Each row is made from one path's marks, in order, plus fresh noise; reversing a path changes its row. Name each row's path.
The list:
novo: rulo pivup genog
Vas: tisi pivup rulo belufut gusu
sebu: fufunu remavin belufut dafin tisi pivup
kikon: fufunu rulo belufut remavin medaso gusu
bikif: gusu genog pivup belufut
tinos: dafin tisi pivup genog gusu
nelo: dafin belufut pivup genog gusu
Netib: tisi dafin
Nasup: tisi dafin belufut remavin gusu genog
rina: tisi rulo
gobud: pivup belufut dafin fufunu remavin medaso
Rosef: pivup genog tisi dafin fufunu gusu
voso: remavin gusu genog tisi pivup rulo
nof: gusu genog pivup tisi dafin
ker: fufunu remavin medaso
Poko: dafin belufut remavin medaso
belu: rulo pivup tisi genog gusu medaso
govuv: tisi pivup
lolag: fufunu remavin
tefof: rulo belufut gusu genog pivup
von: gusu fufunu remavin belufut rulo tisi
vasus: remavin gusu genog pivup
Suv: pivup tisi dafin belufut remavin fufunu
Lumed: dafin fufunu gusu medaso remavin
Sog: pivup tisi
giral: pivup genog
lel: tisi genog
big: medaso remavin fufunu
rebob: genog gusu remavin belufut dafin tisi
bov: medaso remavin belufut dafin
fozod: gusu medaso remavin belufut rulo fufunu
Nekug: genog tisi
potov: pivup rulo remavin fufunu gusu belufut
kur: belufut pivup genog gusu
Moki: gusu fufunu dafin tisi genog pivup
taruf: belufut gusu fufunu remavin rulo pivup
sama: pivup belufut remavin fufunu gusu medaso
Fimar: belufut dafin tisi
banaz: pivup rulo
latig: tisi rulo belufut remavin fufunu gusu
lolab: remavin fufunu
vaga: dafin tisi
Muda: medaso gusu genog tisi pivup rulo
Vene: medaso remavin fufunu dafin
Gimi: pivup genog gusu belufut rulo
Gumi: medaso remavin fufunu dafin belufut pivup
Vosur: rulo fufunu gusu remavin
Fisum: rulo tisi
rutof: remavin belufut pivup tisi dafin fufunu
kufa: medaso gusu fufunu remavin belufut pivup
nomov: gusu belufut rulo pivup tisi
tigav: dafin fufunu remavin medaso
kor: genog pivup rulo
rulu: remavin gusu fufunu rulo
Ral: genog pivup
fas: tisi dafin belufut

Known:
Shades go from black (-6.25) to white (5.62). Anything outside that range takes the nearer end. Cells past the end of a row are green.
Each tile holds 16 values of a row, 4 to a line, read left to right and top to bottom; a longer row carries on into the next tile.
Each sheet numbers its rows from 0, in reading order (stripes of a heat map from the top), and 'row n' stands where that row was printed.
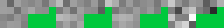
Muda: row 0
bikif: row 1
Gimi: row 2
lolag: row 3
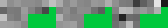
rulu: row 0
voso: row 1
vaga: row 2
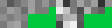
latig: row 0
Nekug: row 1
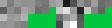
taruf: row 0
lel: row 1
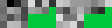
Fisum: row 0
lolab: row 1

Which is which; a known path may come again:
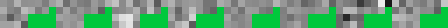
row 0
Vene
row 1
nof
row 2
giral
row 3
ker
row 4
fozod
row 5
tinos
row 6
vaga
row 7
bikif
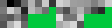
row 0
rina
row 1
lolab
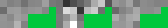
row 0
Suv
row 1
govuv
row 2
gobud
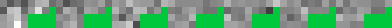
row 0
Sog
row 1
Vas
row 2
big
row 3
sebu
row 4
rulu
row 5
Lumed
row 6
taruf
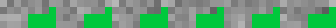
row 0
Gimi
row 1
kufa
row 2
rebob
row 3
Moki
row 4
Rosef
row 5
voso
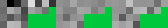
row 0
Fisum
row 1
Gumi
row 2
bov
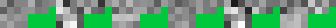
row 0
tefof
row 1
Nekug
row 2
kur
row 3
latig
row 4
lel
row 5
banaz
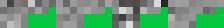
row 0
novo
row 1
Muda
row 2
Netib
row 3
rutof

